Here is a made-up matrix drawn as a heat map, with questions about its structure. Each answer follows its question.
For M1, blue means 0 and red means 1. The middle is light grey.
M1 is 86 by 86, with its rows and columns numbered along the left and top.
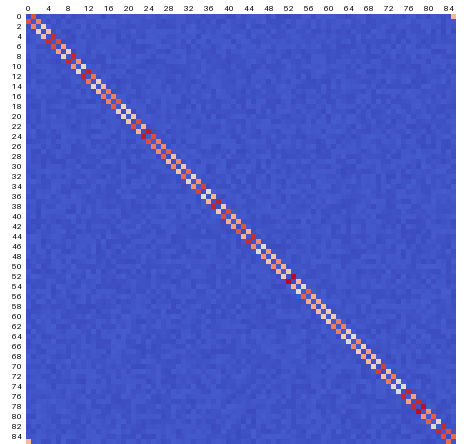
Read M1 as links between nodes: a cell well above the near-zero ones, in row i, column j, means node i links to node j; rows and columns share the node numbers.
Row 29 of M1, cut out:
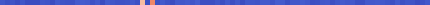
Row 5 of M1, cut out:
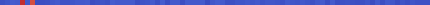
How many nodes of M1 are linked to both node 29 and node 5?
0
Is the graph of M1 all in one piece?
yes
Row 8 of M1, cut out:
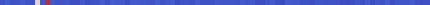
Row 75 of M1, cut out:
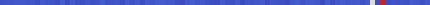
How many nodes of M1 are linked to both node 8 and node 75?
0
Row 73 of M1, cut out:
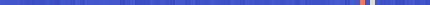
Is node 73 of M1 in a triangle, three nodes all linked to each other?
no
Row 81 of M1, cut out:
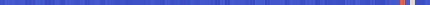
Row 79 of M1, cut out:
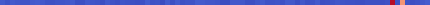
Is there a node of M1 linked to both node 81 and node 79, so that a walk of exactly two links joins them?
yes
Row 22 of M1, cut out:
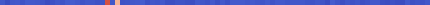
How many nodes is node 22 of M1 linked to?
2
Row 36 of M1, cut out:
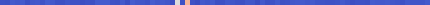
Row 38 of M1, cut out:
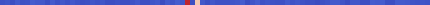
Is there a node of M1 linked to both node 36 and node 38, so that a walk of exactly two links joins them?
yes
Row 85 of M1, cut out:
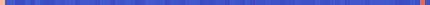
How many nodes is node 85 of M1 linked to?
2
